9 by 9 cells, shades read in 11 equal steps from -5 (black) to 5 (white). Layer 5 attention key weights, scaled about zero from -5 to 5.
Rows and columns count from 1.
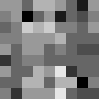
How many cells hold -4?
2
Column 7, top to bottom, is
-1 -1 0 -1 -1 -1 -3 2 -1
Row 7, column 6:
4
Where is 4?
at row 7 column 6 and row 9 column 6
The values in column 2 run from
-3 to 1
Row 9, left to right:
0 -3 1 1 1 4 -1 -2 -2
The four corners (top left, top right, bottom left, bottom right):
1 1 0 -2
